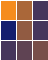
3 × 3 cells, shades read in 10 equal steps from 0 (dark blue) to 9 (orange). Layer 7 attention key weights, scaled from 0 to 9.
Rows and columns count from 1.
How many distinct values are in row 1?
3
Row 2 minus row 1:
-9 -1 0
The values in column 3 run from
2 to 4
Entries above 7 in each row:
1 0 0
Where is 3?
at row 3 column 2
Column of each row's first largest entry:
1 2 3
